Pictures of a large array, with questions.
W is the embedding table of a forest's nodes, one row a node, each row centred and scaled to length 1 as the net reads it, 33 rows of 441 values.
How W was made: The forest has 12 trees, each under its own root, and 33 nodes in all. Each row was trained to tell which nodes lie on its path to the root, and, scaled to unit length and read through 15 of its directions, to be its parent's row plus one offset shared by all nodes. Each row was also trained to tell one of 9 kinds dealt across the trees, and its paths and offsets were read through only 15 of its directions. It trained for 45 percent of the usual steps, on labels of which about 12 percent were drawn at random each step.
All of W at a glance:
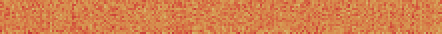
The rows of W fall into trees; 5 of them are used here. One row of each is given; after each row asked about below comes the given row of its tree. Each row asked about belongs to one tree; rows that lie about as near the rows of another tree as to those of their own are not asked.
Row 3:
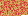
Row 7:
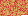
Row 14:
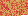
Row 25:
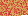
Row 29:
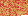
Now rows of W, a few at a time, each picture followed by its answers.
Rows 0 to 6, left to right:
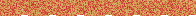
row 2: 3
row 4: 7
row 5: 7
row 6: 7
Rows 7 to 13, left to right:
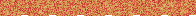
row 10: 29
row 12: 25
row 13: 3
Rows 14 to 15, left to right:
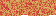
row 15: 25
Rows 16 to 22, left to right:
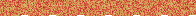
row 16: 29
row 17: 29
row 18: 3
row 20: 3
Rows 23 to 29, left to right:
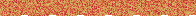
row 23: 29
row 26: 25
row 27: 29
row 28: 25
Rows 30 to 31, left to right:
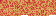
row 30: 7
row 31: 25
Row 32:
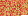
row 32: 7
